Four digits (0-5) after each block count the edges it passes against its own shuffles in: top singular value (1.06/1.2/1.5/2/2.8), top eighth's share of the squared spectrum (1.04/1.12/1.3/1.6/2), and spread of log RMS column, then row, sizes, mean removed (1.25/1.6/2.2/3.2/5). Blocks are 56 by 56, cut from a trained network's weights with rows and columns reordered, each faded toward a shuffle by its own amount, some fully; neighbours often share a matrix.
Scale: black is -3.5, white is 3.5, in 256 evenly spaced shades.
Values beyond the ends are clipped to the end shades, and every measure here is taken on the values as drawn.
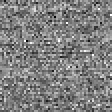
2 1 0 1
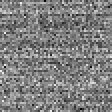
3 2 0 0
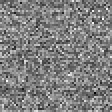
2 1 0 0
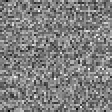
2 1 0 0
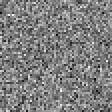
0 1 0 0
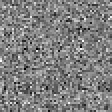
3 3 0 1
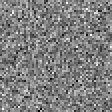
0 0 0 0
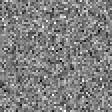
0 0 0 0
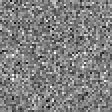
1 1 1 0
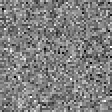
0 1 0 0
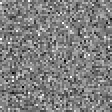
0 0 0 0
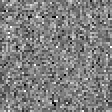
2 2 0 1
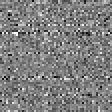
4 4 0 3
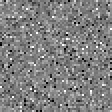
0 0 0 0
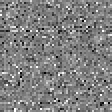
3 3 0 2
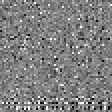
3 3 0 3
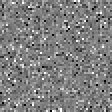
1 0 0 0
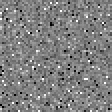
0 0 0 0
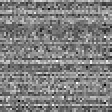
4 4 1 2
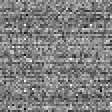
3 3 1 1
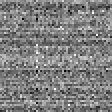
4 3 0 1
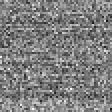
2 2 0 0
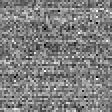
3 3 1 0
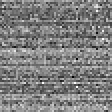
4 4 1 2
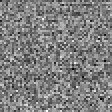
1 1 0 0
